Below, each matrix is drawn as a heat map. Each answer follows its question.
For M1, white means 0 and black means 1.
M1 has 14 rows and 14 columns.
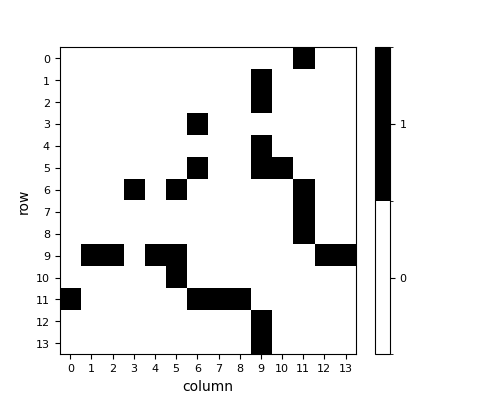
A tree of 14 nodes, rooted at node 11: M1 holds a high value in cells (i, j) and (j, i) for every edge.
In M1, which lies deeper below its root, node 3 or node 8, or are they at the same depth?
node 3
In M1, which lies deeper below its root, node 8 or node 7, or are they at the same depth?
the same depth
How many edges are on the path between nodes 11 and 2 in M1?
4
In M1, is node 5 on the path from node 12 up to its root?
yes
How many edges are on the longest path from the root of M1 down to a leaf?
4
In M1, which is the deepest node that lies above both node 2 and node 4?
9
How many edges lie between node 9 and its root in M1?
3
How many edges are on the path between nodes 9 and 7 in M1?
4
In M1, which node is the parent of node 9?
5
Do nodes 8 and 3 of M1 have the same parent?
no
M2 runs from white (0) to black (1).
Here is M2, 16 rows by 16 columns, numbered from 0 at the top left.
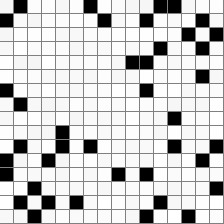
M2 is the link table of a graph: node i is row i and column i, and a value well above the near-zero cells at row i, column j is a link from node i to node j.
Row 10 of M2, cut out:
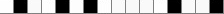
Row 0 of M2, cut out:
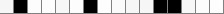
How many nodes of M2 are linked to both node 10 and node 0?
3
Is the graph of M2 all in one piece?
yes
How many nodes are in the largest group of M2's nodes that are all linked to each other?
3
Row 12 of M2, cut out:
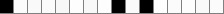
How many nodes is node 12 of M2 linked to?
3
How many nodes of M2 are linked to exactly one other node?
4
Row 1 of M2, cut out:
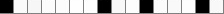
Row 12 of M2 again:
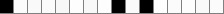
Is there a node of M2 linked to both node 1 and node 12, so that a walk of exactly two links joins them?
yes
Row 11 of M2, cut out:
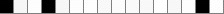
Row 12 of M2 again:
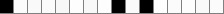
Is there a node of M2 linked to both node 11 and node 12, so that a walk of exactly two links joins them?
yes
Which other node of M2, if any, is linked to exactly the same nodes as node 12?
none
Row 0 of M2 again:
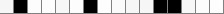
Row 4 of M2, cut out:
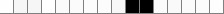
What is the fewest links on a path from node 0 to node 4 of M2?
3
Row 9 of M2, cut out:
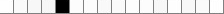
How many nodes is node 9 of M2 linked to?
1
